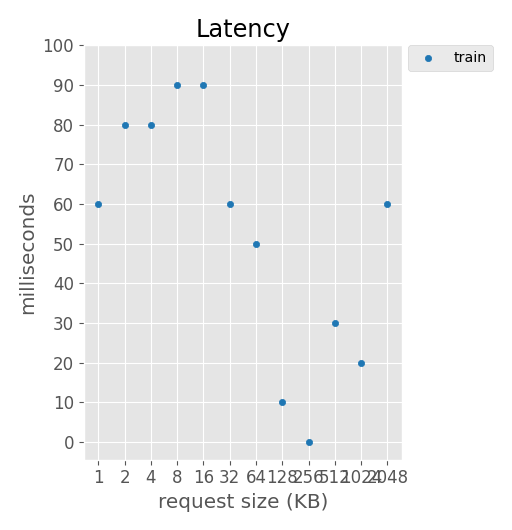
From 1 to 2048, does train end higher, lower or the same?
the same
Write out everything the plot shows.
Title: Latency
x-axis: request size (KB), ticks 1 2 4 8 16 32 64 128 256 512 1024 2048
y-axis: milliseconds, ticks 0 10 20 30 40 50 60 70 80 90 100
Legend: train
Values:
train: 60 80 80 90 90 60 50 10 0 30 20 60
